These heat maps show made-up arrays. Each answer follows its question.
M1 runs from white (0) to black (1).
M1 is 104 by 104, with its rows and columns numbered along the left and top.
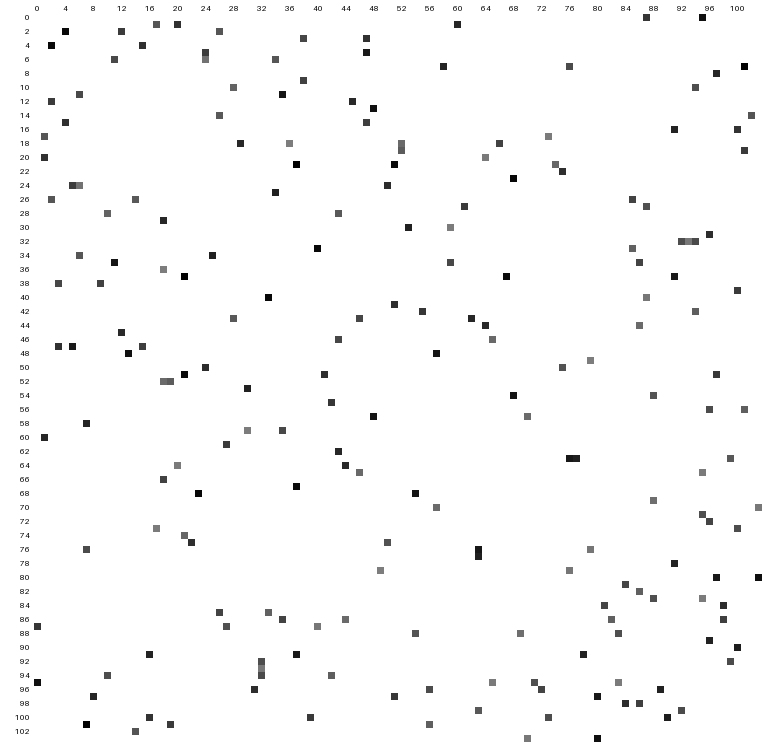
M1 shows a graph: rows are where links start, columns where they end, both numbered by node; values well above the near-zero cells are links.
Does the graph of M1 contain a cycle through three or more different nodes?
no
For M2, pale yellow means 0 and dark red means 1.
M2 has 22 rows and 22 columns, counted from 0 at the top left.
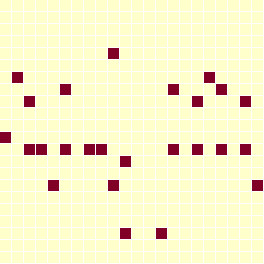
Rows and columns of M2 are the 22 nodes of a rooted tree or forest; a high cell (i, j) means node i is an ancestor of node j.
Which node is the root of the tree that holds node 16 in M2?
12
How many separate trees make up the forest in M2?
5
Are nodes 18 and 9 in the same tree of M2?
no
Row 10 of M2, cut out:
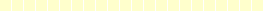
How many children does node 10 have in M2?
0
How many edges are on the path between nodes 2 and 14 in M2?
4
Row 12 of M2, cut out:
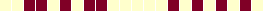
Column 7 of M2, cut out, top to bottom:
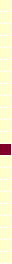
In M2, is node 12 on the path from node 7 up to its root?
yes
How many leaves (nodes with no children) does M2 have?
13
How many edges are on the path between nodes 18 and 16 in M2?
4
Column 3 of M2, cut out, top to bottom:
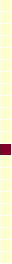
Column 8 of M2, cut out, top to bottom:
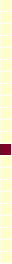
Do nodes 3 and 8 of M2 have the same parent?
yes
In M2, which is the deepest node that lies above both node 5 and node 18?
7
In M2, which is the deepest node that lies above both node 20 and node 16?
8
